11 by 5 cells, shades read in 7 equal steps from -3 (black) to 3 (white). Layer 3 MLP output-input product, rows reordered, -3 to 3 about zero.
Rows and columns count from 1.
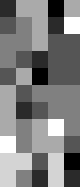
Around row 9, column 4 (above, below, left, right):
3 2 1 -1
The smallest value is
-3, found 3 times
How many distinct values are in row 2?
5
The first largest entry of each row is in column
2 5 3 1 2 1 1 4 1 1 1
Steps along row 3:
same up down same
